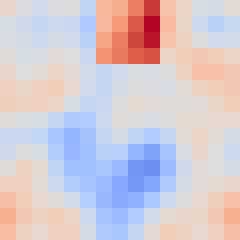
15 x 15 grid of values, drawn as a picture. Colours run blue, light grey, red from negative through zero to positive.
The ninth with the lowest average is the bottom middle. The top middle is the roughest part. An odd patch, higher than its surroundings, sits in the top middle. The ninth with the highest average is the top middle. The texture is blotchy. Overall the values sit about 50% of the way up the scale.
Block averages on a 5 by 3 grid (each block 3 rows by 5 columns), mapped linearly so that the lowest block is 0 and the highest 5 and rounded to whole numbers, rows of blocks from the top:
2 5 3
3 3 3
2 2 3
2 0 2
3 1 3
